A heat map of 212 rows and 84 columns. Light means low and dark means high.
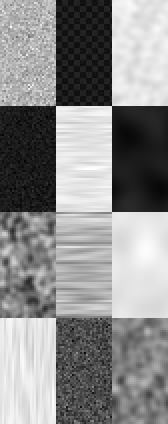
The table splits into 4 rows of 3 panels. Panel 1,1: low, fine-grained. Panel 1,2: very high, checkered, faint in contrast. Panel 1,3: very low, blotchy, faint in contrast. Panel 2,1: very high, fine-grained, faint in contrast. Panel 2,2: very low, streaked across, faint in contrast. Panel 2,3: very high, smooth, faint in contrast. Panel 3,1: middling, blotchy, strong in contrast. Panel 3,2: low, streaked across. Panel 3,3: very low, smooth, faint in contrast. Panel 4,1: very low, streaked downward, faint in contrast. Panel 4,2: high, fine-grained. Panel 4,3: middling, blotchy.
